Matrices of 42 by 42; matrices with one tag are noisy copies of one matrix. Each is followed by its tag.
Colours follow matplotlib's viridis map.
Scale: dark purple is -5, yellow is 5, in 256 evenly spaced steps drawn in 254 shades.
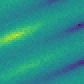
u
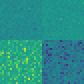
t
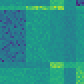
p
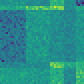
p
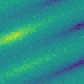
u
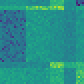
p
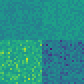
t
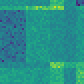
p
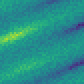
u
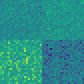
t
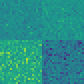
t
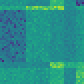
p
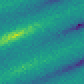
u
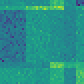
p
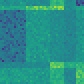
p
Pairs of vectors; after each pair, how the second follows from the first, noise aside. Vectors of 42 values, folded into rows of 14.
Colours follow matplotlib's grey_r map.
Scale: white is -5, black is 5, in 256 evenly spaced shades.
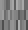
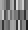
scaled up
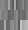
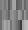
sign-scrambled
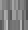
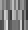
scaled up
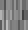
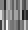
scaled up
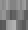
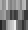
scaled up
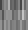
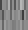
sign-scrambled
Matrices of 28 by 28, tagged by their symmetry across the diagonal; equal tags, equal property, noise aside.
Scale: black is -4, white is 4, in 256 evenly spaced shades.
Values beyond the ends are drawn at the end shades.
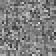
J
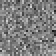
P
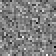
J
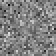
P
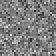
J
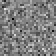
P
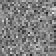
P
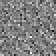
J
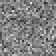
P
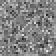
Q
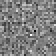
J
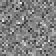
Q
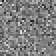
J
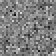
Q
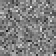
J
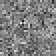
J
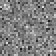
Q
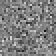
P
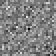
Q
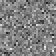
P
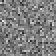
J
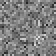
Q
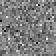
P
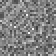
Q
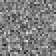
P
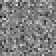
J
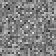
Q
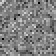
Q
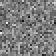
P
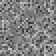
Q
